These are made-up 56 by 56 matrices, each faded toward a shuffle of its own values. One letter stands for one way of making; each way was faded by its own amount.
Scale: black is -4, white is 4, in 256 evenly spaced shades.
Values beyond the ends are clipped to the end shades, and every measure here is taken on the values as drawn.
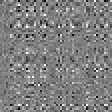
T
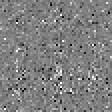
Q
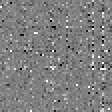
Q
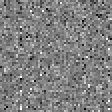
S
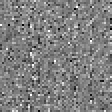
S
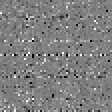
Q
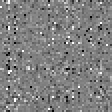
Q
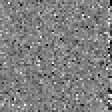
S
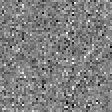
S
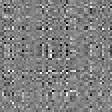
T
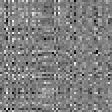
T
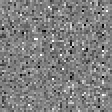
S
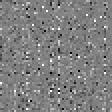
Q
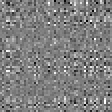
T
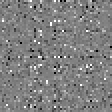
Q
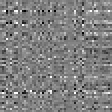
T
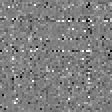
Q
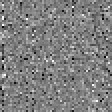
S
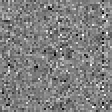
S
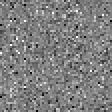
S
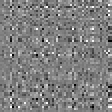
T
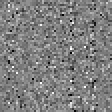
S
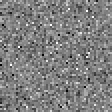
S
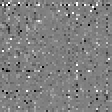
Q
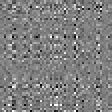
T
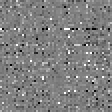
Q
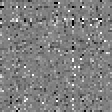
Q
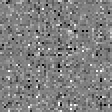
Q
